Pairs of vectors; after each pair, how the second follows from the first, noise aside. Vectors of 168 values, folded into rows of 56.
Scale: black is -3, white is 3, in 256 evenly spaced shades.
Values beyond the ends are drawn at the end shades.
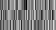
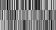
shuffled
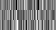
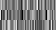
shuffled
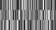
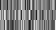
wrapped around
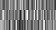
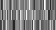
shuffled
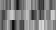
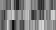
copied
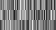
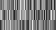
copied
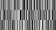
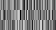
copied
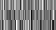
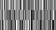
copied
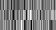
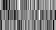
shuffled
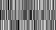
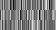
shuffled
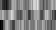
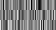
shuffled
